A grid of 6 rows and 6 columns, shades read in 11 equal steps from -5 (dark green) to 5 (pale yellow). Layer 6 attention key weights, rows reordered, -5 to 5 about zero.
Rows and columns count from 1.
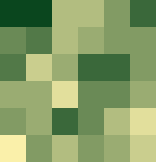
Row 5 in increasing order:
-3 -1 0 1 2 4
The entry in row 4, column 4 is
-1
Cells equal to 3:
2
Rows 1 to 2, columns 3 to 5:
2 2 0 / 2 1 0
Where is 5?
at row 6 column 1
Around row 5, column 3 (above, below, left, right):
4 2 1 -1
